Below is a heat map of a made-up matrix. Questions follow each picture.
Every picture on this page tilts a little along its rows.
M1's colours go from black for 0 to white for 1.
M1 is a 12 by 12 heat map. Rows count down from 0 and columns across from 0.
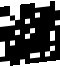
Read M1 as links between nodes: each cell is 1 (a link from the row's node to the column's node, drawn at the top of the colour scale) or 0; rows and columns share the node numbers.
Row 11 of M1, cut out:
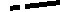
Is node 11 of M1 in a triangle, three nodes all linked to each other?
no
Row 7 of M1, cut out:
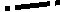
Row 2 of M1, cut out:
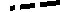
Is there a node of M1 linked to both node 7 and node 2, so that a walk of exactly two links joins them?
yes
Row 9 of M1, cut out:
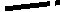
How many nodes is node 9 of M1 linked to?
2
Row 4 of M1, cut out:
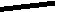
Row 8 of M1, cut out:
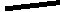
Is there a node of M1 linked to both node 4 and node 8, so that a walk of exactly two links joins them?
no
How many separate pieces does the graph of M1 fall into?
1
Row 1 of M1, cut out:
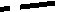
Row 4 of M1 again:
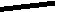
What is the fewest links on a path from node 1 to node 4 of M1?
2
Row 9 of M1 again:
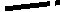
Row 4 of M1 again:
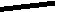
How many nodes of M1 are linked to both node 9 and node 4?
0
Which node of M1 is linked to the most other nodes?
node 0
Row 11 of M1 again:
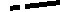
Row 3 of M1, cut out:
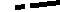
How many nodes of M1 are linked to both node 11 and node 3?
2
